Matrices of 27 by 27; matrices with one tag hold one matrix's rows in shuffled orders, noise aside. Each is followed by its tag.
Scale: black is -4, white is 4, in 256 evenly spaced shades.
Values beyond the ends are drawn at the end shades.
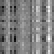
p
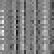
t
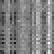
p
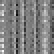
t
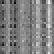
p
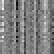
t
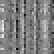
t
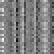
t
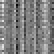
t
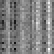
p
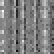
t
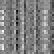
t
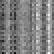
p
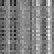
p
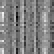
t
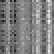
p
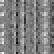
t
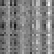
p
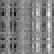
p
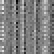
t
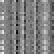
t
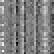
t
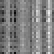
p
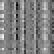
t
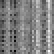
p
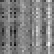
p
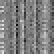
t
